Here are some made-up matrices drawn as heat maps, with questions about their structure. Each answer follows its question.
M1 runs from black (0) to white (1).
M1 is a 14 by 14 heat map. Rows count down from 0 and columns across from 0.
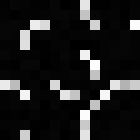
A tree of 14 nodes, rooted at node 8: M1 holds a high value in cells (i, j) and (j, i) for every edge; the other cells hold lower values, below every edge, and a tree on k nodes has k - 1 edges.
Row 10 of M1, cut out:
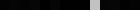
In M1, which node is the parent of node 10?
9
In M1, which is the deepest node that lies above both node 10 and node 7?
9
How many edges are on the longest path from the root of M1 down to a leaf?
4
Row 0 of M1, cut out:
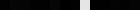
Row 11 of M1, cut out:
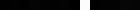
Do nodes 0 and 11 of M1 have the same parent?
yes
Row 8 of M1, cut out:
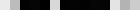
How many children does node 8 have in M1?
6
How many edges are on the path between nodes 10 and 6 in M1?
2
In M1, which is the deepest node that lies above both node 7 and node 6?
9
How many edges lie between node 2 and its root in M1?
2
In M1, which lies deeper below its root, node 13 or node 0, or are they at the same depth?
the same depth
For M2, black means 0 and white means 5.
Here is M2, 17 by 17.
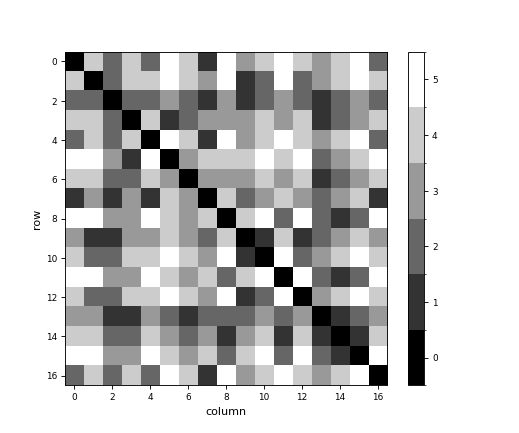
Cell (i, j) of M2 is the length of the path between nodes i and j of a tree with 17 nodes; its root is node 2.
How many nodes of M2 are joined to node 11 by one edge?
1
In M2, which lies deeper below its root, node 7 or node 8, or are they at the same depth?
node 8
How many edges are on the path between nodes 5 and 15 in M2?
4
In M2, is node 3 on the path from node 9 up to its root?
no
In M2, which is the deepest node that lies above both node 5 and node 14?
13
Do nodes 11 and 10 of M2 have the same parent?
no
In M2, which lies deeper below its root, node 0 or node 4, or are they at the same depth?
the same depth
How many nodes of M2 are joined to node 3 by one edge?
2
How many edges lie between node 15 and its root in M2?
3
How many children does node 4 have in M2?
0
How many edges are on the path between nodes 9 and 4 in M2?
3
